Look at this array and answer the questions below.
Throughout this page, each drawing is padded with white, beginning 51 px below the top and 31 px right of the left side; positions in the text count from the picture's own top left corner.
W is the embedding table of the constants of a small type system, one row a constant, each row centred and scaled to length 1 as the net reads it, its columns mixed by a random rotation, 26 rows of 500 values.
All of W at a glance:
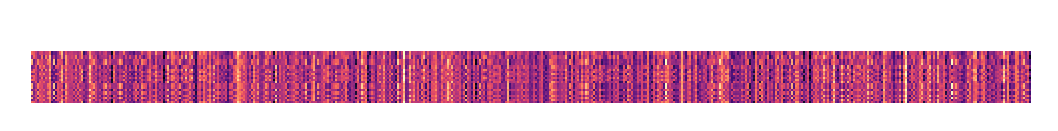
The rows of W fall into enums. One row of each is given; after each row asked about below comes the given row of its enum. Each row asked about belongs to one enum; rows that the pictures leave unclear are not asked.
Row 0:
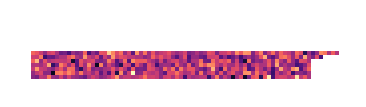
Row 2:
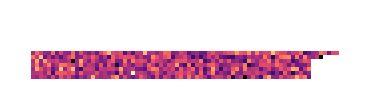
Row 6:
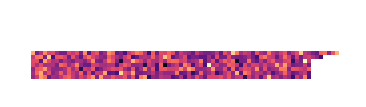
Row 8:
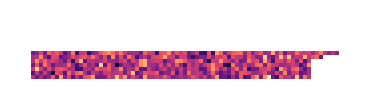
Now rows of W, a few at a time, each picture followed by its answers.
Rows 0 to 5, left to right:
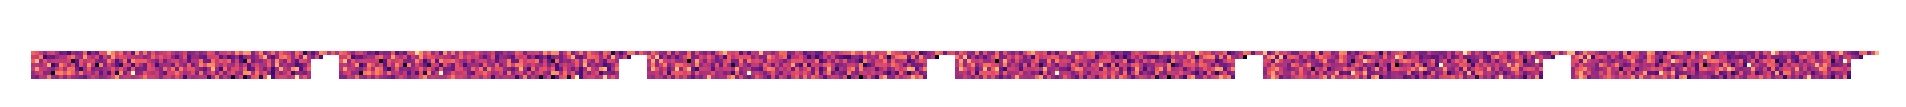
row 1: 0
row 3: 2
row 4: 6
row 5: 6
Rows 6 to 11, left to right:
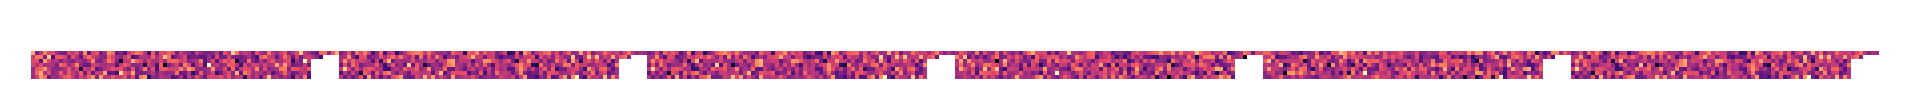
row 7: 8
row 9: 2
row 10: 0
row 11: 8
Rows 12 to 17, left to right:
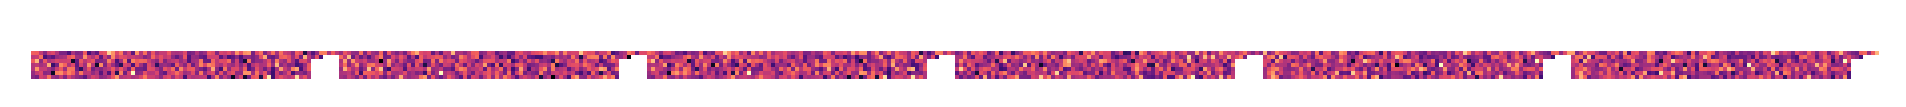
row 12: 0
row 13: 2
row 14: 0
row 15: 8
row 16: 6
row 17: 6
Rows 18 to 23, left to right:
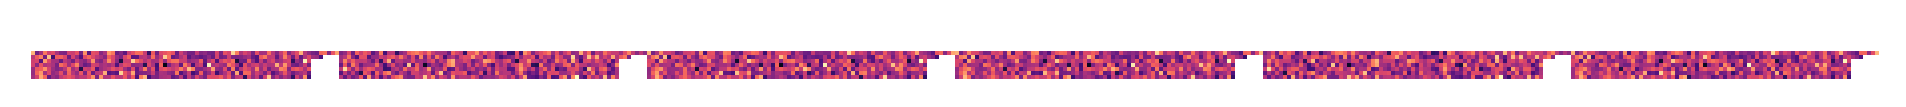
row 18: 6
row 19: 8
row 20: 6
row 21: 6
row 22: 8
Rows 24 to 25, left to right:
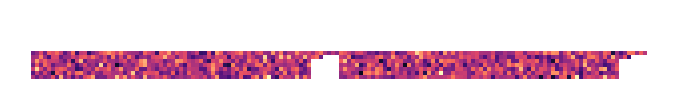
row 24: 8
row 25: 0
